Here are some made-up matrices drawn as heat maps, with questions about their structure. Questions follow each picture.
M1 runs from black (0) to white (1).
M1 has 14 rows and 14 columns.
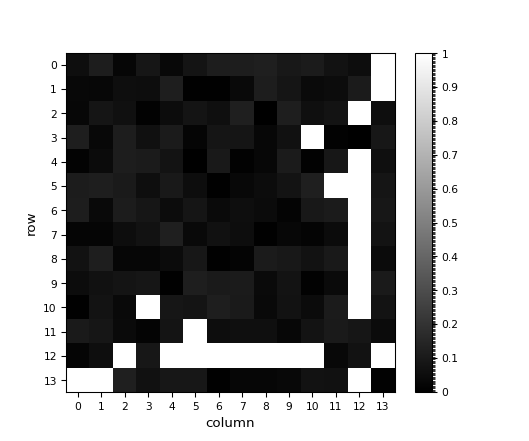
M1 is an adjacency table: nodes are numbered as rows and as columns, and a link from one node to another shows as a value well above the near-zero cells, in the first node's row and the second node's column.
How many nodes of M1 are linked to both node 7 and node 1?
0
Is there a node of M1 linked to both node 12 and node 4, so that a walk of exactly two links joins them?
no
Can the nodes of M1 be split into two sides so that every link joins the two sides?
yes
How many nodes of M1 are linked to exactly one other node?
10
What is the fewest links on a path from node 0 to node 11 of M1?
4
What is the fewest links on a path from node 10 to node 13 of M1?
2
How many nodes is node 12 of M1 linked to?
9
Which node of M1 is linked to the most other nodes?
node 12
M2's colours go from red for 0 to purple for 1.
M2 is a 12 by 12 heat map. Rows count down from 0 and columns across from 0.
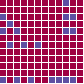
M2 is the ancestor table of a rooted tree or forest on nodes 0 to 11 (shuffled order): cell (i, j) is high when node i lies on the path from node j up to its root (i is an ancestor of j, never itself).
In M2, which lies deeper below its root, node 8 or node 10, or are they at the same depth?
node 10
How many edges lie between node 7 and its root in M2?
1
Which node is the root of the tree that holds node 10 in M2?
11
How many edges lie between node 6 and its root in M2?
0
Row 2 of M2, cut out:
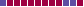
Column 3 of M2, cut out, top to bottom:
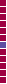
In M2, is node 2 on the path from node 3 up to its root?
no
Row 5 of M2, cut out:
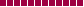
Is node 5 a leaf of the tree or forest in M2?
yes
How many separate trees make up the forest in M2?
2
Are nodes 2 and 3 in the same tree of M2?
no
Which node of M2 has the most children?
11
